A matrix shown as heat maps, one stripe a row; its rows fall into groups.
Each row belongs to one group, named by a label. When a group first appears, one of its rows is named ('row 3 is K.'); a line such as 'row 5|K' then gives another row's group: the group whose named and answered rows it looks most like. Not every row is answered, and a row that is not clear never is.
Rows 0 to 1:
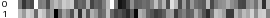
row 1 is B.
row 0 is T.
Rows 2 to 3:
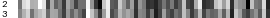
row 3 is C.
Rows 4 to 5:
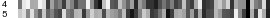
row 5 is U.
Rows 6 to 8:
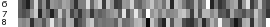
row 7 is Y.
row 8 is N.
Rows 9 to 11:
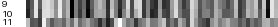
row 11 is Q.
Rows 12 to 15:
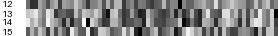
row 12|T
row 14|B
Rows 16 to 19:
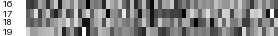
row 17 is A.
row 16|T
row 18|N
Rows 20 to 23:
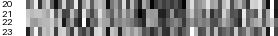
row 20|A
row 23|C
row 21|U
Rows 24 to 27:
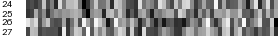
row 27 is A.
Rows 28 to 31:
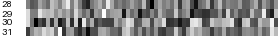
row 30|Q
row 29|N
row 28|N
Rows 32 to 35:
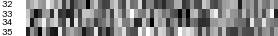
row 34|Q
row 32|B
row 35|Y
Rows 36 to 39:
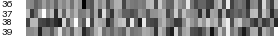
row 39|N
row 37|Y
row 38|A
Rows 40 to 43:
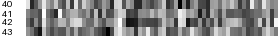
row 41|Y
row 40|Q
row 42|T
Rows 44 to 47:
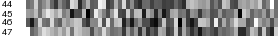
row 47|N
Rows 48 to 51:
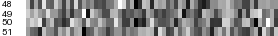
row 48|Q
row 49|B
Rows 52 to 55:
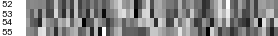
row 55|Y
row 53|Q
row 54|N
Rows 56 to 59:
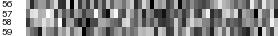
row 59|N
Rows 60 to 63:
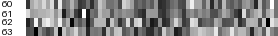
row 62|C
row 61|U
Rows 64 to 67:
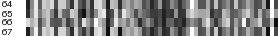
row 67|C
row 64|C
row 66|A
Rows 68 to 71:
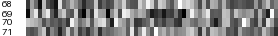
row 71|Y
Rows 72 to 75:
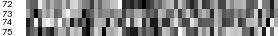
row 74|C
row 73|N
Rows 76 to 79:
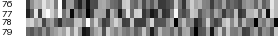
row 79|N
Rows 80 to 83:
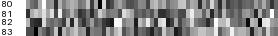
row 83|T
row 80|Y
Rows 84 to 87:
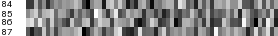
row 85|C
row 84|T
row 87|T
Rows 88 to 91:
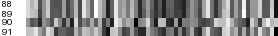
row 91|B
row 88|A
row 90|Q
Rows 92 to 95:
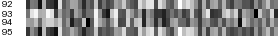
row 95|Y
